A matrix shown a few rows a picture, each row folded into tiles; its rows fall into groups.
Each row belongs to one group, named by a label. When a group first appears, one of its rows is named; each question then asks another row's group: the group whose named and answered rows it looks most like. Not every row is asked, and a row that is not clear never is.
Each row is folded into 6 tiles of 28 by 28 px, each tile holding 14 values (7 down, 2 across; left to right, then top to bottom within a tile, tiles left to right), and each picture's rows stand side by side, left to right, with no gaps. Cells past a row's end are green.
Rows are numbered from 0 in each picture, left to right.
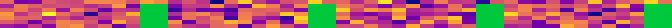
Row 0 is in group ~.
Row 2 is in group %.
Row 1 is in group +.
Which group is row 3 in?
~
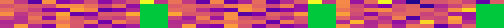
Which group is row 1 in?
~
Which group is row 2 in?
%
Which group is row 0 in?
~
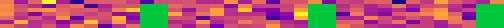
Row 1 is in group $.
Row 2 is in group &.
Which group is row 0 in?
%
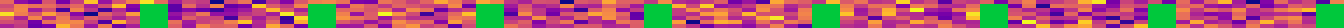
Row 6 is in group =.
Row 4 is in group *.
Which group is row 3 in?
&
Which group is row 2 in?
~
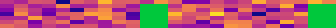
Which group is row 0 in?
&
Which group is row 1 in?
~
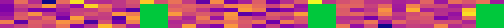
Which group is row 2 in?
$
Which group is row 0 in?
+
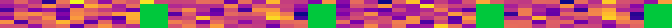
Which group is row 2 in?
+
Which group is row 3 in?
&
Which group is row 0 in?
+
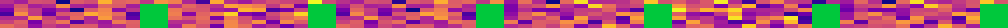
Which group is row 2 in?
&
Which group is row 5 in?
+
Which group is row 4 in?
%
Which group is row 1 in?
~
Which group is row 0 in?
&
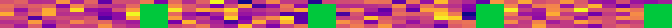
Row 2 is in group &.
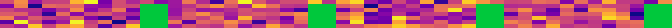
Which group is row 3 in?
&
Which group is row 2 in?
=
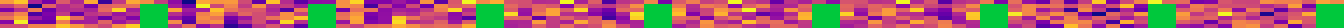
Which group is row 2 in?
=
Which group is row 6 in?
~
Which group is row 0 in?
=
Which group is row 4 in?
$
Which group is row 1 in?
*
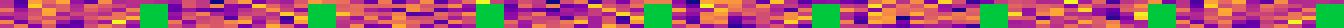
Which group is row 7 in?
*
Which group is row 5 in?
*
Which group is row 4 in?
*
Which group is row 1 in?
+
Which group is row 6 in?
$
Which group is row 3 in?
+
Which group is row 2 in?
~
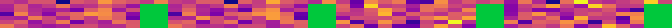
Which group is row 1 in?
&
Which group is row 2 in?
*
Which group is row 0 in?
&
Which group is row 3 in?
+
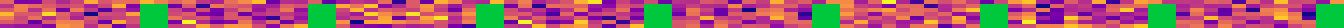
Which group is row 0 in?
~
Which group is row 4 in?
&
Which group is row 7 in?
&
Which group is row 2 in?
*
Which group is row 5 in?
%
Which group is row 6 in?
=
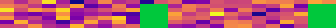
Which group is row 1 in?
~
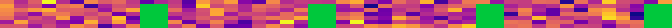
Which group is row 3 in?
&
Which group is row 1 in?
*
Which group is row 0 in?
%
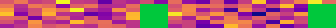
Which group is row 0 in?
$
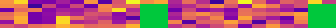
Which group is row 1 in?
+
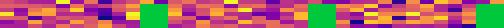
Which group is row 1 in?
$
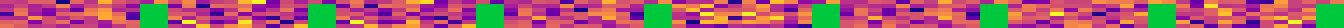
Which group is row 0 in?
&
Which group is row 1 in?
=
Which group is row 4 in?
*
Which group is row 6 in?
~
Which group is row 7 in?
*
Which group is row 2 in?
=
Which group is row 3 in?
&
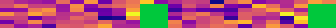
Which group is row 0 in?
$
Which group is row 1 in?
+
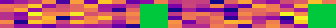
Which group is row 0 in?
*
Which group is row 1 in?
+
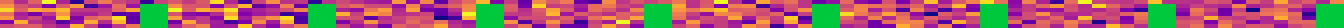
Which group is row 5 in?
~
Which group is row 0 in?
%
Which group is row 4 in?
%
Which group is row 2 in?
$
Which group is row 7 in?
&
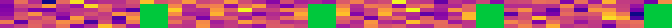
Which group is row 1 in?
$
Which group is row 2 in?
$
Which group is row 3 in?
&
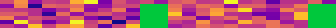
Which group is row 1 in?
$
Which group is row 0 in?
=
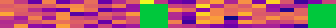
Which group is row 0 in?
~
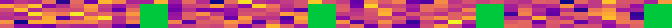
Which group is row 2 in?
*
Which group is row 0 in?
*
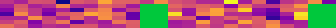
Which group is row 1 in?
$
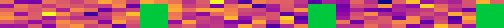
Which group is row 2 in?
+
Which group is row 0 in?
~
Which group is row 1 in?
%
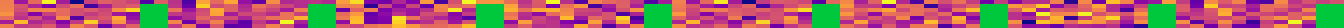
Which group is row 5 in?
%
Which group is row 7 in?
*
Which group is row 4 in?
%
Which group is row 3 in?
%
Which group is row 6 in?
*
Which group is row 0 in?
%
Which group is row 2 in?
=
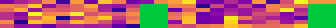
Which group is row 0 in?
*
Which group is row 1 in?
=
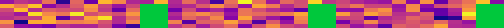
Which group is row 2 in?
$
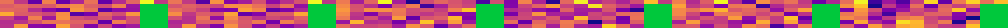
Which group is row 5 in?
=
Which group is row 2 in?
%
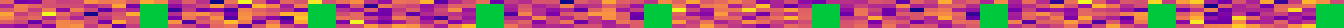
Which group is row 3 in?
&
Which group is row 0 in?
~
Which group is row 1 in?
+
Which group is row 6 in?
+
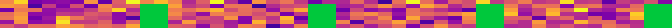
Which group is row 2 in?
+
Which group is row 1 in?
%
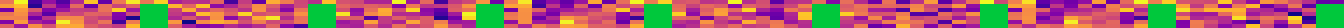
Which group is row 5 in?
~
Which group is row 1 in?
*
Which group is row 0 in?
=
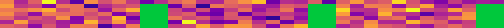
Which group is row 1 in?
=
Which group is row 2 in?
$
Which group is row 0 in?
%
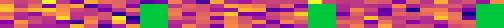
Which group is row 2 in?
&
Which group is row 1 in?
~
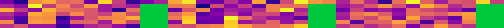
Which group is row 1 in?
=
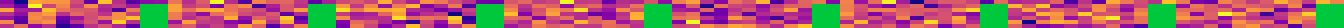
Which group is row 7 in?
~
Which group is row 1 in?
%
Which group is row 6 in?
*
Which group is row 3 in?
$
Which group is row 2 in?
%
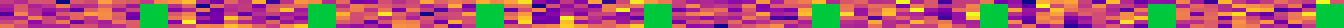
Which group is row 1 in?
=
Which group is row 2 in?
~
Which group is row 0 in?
&
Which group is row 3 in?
=
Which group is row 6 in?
*
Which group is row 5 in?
$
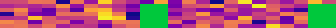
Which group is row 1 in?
+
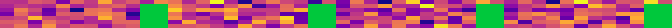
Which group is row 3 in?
+
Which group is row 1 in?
%
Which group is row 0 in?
&
